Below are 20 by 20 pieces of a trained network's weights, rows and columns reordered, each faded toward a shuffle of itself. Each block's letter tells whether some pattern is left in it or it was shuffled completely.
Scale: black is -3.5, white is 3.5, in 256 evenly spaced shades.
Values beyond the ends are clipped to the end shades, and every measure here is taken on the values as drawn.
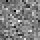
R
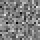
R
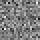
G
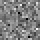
R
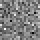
R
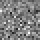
R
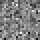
G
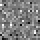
R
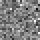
R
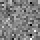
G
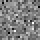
R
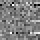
G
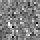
R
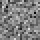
R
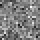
R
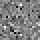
R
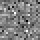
R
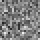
G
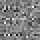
G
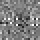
G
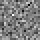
R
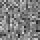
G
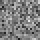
R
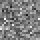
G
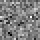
R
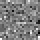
R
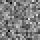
R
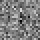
G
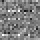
G
